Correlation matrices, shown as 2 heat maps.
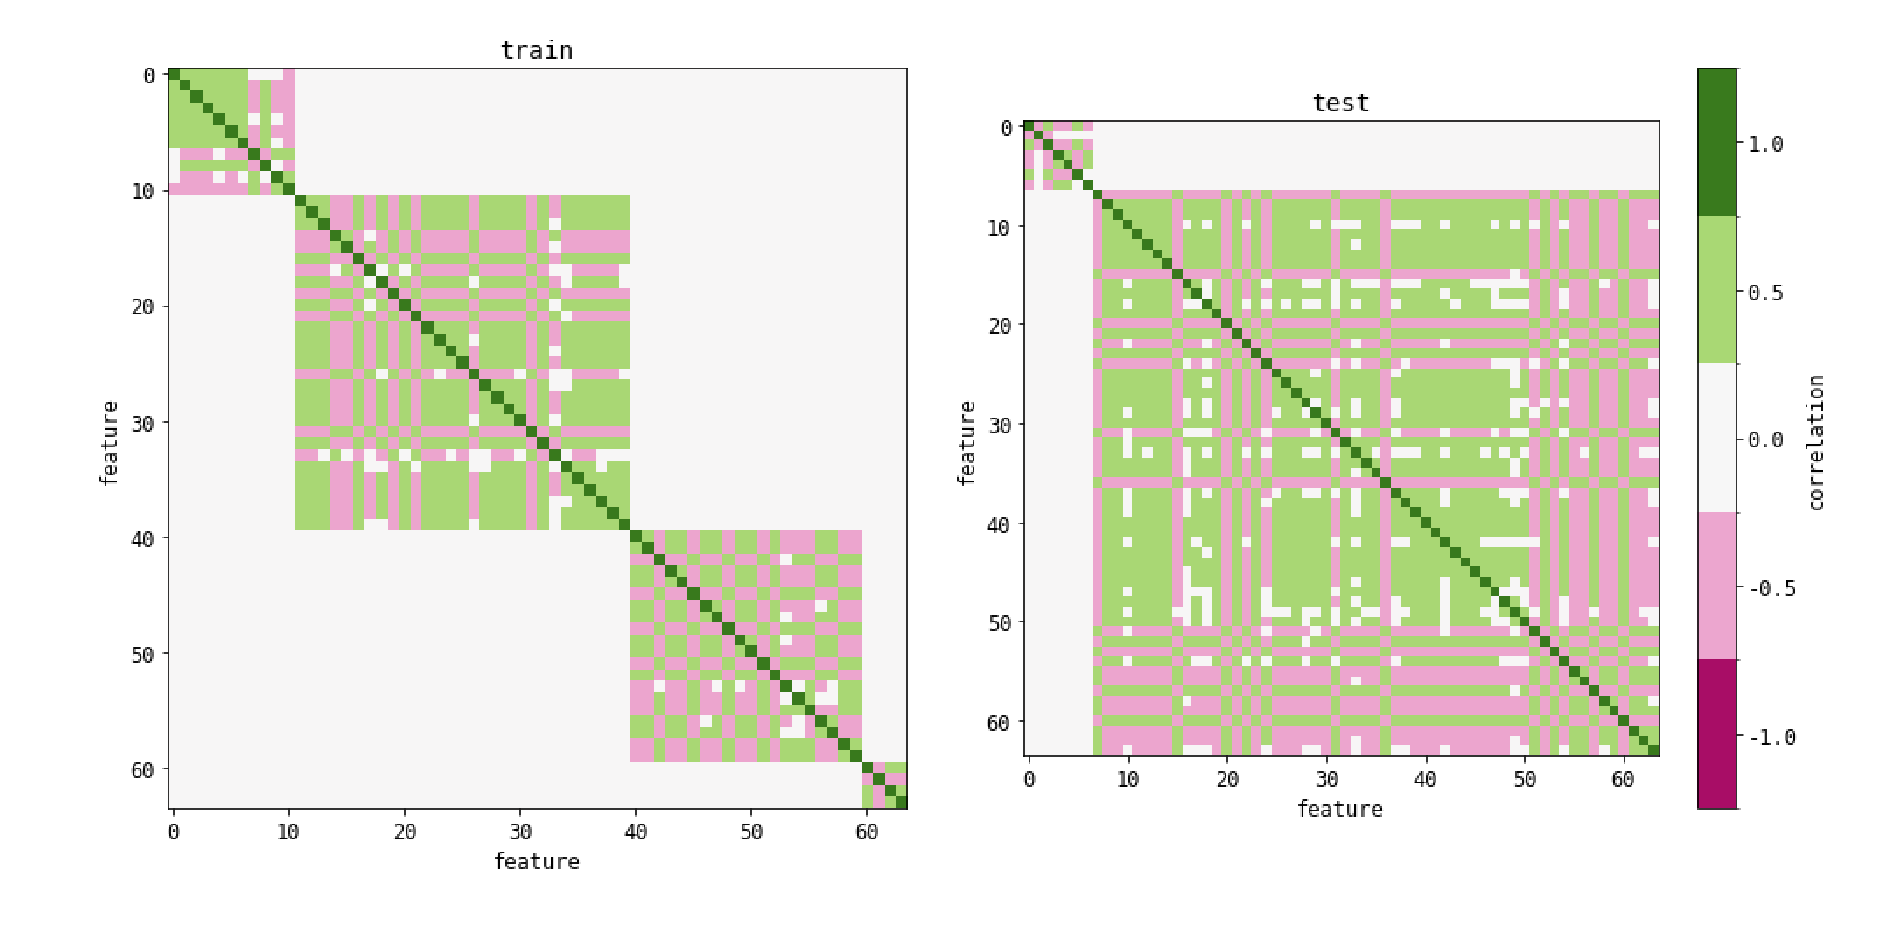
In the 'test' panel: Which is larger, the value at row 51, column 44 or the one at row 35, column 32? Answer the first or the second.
the second
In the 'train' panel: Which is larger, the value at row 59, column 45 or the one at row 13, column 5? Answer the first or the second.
the first
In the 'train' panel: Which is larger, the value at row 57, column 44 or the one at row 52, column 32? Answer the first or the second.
the first
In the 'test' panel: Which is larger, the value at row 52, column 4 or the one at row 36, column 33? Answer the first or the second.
the first
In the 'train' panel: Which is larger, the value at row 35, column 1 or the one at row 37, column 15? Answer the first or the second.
the first
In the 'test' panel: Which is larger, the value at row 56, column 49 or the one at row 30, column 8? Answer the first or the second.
the second
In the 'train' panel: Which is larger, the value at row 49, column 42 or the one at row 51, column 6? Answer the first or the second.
the second
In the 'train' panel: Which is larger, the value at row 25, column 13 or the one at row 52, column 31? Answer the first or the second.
the first
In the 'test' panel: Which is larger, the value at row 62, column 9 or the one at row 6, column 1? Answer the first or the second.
the second
